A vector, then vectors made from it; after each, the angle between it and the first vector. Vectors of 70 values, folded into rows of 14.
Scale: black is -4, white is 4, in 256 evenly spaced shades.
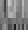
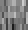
partly aligned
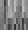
nearly parallel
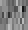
partly opposed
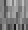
nearly parallel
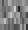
partly aligned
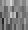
partly aligned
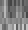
nearly opposite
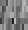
partly aligned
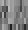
partly aligned
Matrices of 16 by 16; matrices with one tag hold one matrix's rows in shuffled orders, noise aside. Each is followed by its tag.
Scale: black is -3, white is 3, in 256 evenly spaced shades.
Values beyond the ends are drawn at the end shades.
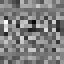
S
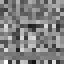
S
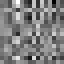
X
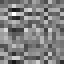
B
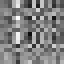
X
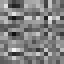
B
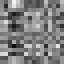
B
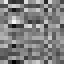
B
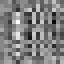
X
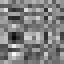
B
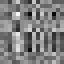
X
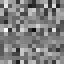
S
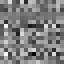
S
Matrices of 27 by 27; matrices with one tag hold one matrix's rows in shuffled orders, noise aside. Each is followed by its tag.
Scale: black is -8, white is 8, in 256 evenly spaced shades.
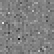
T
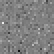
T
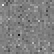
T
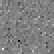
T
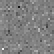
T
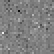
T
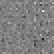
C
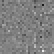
C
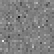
T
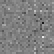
C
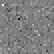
T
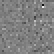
C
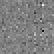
C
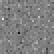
T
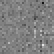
C
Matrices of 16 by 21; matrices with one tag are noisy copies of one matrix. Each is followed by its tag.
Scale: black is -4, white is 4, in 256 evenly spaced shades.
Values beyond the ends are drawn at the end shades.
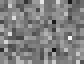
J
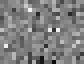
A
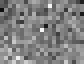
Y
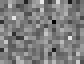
J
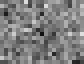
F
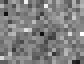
F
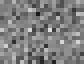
A
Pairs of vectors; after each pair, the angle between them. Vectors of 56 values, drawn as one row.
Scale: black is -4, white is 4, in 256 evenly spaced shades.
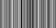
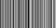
orthogonal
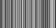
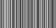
partly opposed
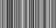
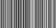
orthogonal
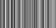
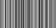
partly opposed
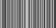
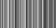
orthogonal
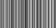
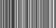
partly aligned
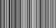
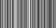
partly opposed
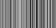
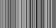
nearly parallel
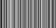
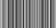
partly opposed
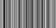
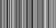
partly aligned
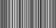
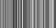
partly opposed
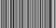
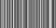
nearly opposite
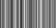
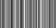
nearly parallel
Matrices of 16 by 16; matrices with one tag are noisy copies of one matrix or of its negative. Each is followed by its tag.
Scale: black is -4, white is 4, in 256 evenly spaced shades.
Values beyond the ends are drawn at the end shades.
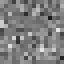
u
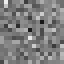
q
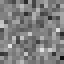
u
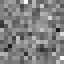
u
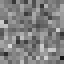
u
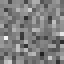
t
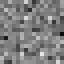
t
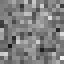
u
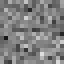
t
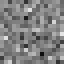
t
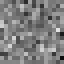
u
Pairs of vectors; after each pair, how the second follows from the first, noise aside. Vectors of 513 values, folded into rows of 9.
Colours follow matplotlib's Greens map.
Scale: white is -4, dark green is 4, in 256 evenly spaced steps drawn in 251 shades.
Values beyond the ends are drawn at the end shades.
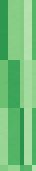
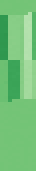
partly zeroed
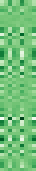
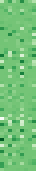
partly zeroed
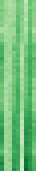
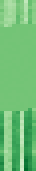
partly zeroed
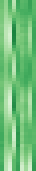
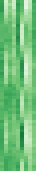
reversed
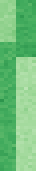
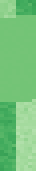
partly zeroed
